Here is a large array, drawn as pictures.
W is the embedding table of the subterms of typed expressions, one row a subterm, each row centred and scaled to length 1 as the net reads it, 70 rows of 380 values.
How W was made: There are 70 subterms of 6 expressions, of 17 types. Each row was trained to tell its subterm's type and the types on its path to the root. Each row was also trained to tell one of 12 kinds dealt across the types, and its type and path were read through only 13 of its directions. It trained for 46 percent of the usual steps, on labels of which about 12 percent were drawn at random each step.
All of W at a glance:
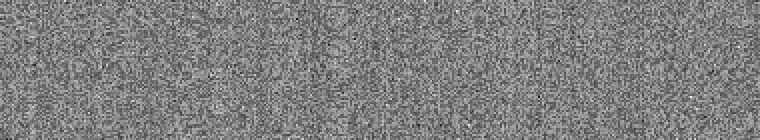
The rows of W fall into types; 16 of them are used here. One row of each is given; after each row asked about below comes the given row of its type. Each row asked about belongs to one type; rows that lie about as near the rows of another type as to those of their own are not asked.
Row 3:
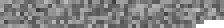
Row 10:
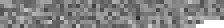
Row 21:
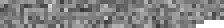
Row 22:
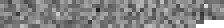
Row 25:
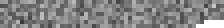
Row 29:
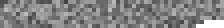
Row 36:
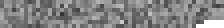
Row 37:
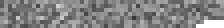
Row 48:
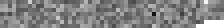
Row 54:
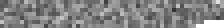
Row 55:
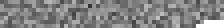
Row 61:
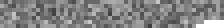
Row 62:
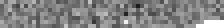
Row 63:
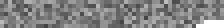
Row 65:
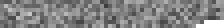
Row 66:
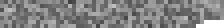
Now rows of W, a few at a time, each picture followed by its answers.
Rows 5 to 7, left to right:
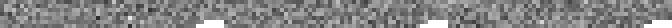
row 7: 29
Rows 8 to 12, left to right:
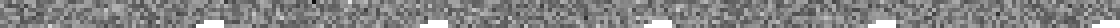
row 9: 22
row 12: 29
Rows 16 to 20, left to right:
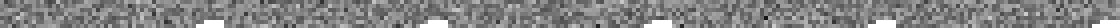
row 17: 61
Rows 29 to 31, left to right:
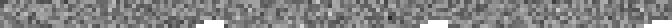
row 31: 48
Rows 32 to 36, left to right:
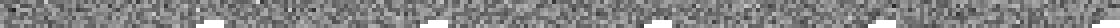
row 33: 48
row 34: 54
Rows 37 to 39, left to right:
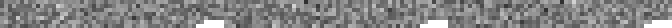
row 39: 63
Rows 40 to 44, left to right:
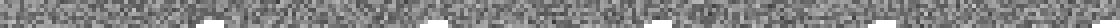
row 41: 62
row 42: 63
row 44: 63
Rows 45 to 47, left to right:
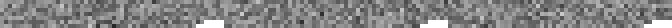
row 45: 3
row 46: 48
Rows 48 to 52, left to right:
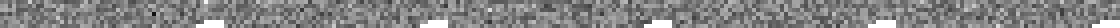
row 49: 63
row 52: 54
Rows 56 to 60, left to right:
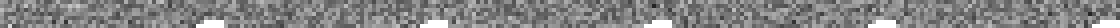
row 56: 54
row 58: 62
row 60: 22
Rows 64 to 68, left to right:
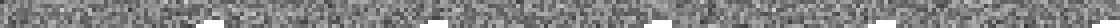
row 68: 54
